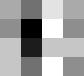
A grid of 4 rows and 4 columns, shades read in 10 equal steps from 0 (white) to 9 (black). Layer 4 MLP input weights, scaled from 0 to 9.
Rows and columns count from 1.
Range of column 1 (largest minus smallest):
2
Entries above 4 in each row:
1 1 1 1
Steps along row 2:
up down up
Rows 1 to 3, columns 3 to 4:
1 3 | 0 4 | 2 2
